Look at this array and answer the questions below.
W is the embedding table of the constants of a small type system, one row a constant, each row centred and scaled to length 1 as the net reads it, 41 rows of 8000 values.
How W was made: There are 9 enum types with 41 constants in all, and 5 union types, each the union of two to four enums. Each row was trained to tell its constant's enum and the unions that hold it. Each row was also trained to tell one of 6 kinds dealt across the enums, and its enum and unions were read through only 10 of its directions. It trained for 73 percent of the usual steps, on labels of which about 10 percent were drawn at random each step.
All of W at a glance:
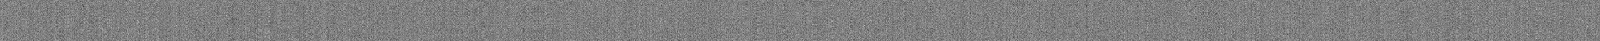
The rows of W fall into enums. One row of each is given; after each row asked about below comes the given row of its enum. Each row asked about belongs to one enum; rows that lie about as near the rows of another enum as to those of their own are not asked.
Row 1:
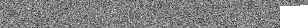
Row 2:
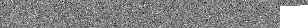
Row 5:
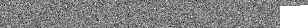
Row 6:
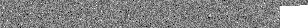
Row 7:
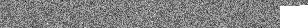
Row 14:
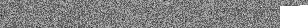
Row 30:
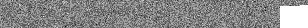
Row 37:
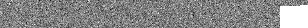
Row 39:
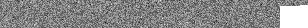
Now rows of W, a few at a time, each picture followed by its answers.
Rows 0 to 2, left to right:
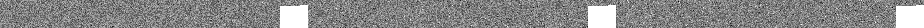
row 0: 30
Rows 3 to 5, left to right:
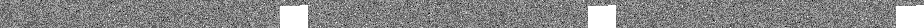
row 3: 7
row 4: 2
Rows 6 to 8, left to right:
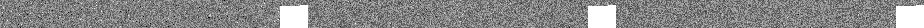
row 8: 14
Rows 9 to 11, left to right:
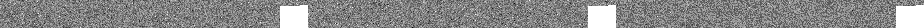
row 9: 7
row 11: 30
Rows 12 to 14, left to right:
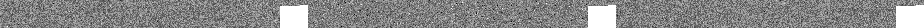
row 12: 37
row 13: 2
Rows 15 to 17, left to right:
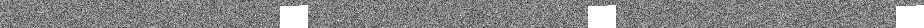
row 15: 30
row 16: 7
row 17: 2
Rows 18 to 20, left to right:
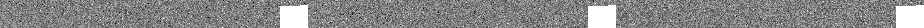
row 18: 6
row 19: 1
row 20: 7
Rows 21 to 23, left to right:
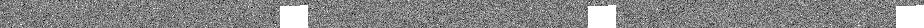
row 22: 5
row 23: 5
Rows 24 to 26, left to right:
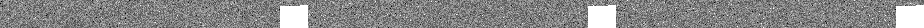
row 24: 39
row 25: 1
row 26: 5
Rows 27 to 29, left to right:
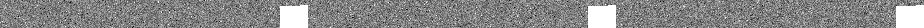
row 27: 2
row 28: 39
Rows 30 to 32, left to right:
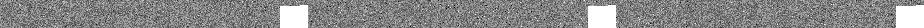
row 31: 37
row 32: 37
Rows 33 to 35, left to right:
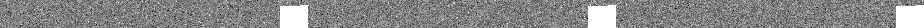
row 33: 39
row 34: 2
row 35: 37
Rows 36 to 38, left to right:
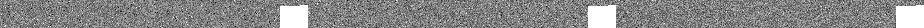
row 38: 7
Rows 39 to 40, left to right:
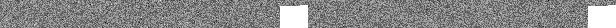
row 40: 30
